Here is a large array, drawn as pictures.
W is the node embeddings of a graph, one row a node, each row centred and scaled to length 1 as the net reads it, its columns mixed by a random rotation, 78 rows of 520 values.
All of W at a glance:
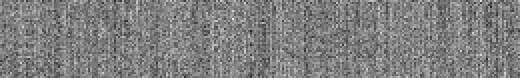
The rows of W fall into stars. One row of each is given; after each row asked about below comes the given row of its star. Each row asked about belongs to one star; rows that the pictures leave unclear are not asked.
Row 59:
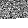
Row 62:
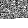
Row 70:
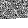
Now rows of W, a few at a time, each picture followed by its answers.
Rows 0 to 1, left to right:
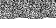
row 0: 62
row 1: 59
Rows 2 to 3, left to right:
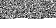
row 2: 70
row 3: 70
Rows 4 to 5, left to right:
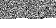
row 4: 62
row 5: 70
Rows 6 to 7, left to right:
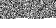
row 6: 70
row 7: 59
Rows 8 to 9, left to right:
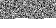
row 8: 70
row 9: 62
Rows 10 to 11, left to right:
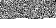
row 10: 70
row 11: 59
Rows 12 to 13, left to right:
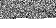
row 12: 70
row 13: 70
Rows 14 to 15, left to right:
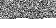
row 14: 62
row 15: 70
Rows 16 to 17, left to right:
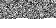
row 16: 62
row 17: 70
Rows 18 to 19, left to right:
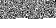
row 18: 70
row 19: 70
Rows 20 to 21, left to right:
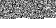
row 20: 59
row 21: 59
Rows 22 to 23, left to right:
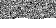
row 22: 70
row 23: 62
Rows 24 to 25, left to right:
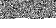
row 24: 70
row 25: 59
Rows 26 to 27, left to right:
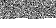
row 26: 59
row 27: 70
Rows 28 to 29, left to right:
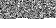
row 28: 62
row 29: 70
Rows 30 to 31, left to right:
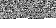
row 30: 59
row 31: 62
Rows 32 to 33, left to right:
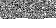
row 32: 59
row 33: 62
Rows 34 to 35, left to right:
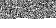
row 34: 59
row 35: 59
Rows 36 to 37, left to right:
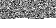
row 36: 70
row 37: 62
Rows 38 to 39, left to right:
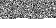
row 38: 59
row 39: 70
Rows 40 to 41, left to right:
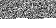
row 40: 59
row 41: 70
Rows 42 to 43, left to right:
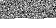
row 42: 70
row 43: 62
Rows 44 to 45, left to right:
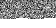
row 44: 62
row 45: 59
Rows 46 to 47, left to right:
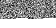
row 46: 62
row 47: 70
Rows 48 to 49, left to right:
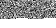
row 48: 62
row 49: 70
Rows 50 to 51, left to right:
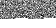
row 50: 70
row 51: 70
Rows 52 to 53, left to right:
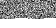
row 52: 70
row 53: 62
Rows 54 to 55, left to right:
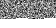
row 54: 62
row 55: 59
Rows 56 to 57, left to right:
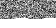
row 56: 70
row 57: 70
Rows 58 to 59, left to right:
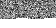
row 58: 59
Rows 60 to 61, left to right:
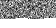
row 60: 70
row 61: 59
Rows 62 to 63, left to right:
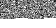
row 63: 59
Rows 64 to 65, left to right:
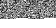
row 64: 62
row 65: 59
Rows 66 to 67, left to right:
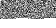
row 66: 70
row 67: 62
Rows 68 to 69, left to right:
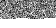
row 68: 59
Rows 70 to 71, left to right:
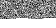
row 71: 62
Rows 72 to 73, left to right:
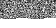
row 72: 62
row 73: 59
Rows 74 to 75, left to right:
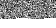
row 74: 59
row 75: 62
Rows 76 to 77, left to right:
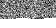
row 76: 62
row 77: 59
